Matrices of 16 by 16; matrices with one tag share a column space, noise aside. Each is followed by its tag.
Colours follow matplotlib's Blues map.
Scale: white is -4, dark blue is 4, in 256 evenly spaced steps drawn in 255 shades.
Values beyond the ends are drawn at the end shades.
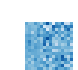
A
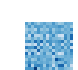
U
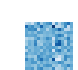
A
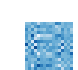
U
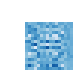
U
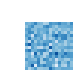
U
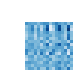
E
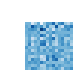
A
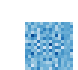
U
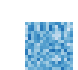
E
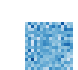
A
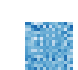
A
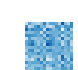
A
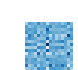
U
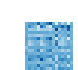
A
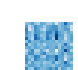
E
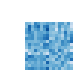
E
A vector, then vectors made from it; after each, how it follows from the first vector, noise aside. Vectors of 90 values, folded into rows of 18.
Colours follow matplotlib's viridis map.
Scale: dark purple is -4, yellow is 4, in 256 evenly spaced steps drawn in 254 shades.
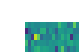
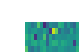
wrapped around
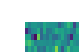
sign-scrambled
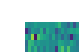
sign-scrambled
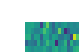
wrapped around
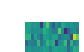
wrapped around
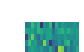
wrapped around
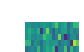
wrapped around
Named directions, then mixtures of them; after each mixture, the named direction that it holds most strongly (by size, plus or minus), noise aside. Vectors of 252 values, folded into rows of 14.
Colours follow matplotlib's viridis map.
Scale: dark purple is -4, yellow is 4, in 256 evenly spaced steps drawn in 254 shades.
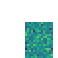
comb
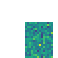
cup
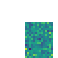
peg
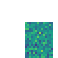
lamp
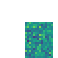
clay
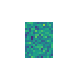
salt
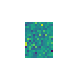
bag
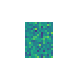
cup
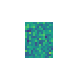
clay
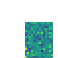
peg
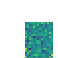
peg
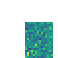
lamp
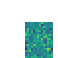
comb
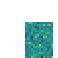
salt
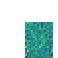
bag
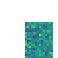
clay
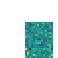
peg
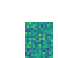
clay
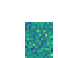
bag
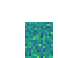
cup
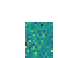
bag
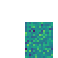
comb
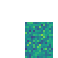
clay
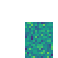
salt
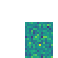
cup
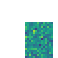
comb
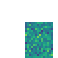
comb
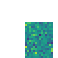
bag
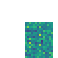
clay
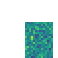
salt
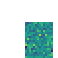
bag
